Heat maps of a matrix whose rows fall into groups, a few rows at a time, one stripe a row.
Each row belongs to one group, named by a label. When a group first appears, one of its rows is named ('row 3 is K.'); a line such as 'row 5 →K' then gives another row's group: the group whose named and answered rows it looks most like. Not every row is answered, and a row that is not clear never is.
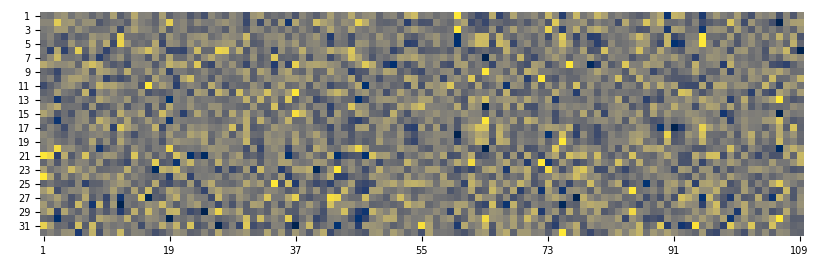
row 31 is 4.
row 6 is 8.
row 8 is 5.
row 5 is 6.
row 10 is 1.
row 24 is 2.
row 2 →5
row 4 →6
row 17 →6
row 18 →6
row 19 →6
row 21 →2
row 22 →1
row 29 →2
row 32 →6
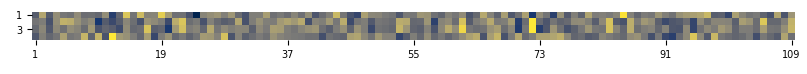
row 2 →1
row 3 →1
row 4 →6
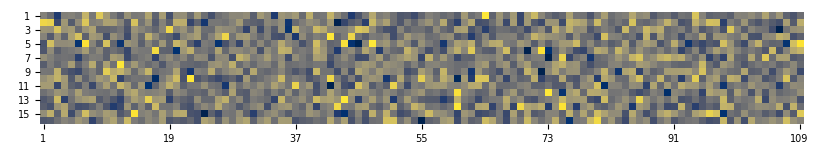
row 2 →2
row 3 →5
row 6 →1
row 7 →6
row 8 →6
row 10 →4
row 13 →8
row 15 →2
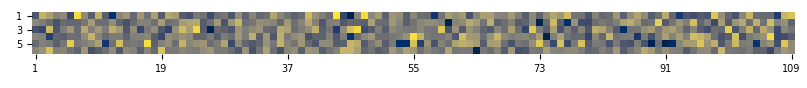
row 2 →6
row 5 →6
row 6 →5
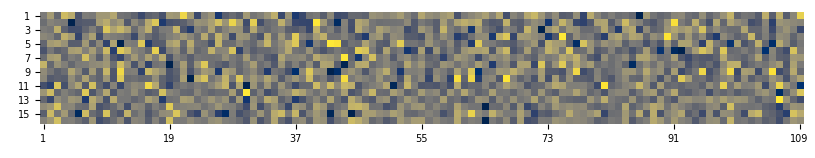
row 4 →6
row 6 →6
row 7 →8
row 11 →8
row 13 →8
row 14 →5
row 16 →5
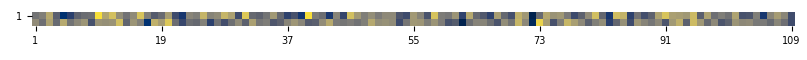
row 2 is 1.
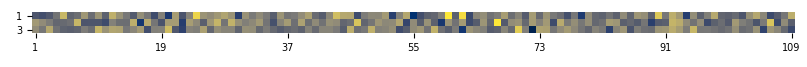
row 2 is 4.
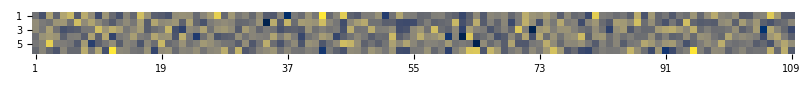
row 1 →8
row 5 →5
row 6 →6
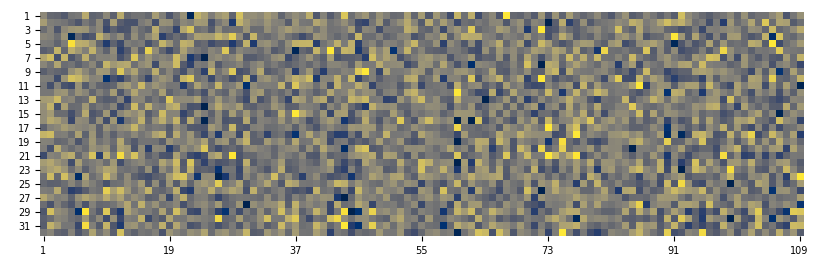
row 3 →1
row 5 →1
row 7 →2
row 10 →1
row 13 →5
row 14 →2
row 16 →4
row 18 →4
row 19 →6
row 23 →4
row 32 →6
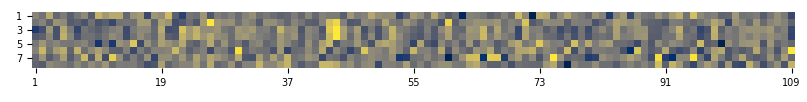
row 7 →6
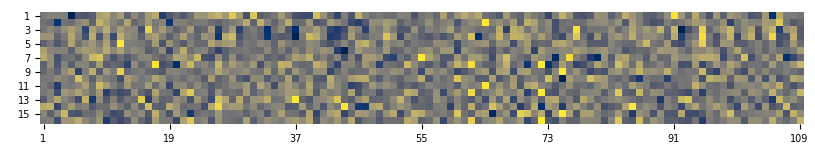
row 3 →4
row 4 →4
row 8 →1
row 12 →1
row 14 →2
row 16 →1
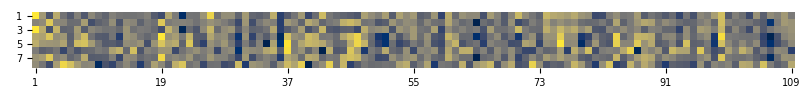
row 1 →2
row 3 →2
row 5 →5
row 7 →5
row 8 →1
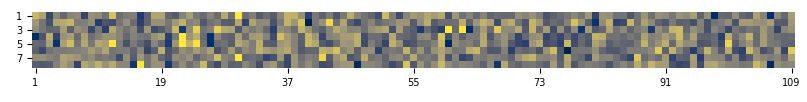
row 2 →1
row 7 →8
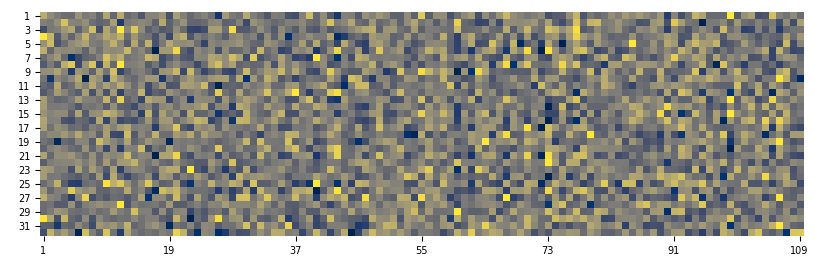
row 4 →2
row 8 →6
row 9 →4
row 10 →8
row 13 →4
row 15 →4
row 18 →6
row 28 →6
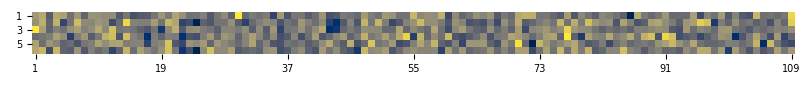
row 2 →2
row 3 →2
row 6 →2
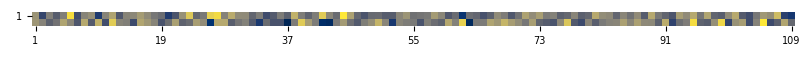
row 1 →8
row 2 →4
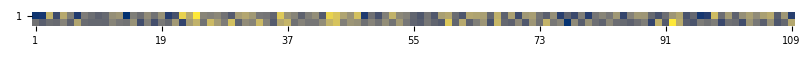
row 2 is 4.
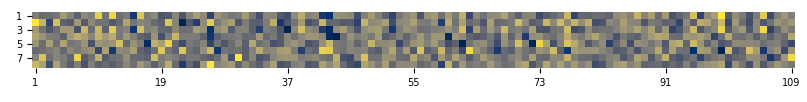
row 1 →4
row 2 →2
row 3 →4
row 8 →2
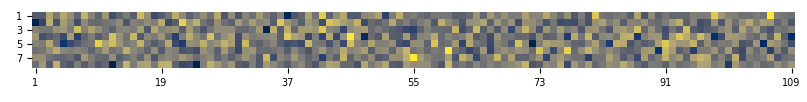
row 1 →8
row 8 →2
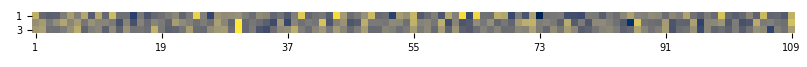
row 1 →4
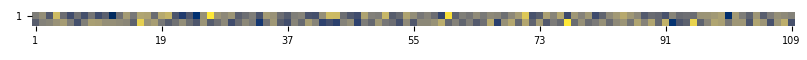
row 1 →2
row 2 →4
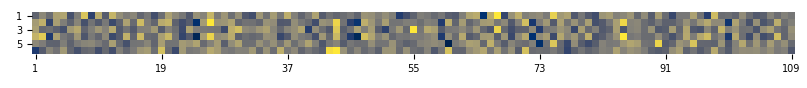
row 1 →6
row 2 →2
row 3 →4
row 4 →2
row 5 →6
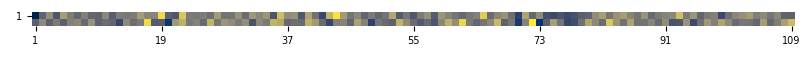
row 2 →1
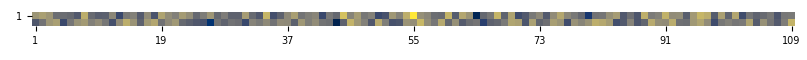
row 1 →5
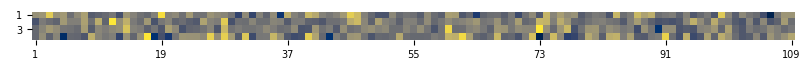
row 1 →5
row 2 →6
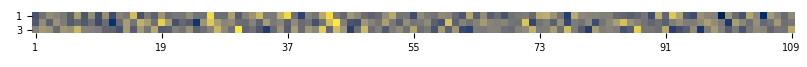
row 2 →2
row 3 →8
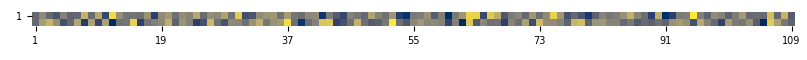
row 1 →6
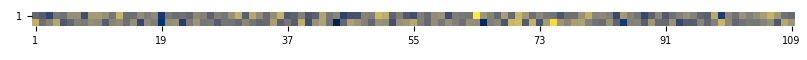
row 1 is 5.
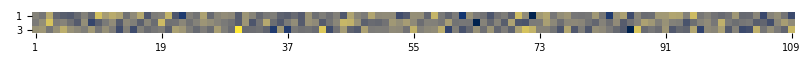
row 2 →5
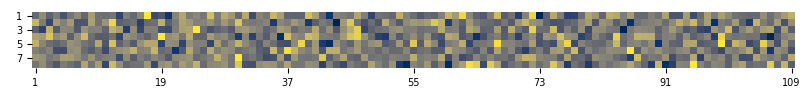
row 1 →1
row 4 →5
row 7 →8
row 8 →6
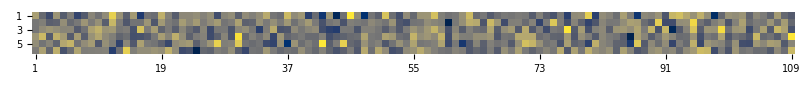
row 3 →4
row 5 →8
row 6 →2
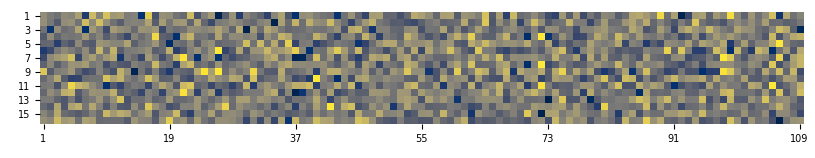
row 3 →8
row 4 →1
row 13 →6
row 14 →8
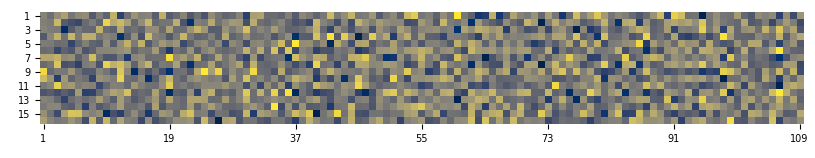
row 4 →8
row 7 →5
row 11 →5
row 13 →6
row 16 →4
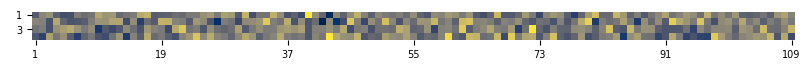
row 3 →1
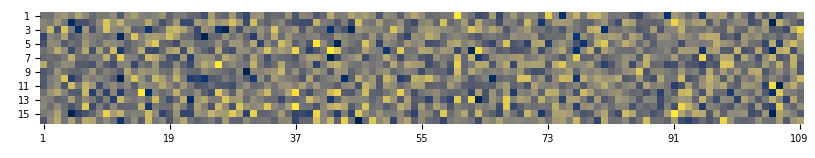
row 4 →2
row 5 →1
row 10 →2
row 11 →1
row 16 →8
